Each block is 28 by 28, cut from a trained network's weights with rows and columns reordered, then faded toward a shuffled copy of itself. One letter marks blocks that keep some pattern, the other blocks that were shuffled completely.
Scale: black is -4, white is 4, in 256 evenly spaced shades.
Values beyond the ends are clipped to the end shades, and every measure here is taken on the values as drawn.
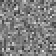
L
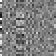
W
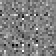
W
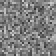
L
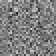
W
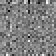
W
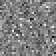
L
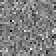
L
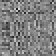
W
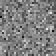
L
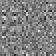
W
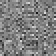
W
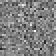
W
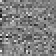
W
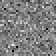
L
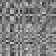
W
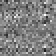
W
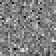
L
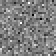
L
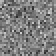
L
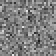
L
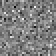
L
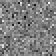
L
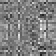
W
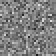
L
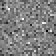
L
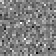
L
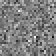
L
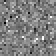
L
